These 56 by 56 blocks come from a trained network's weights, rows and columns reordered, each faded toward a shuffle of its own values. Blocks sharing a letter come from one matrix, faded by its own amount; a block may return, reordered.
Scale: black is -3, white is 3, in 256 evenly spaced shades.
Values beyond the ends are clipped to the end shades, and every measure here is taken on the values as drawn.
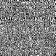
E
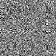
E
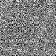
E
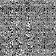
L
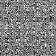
L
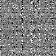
L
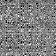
L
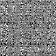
L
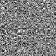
E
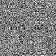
E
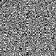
E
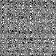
L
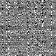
L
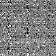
L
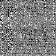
L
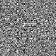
E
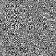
E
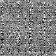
L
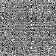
L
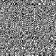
E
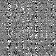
L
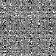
L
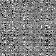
L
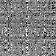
L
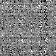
L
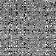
L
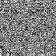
E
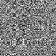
E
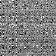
L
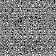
L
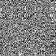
E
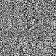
E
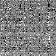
L
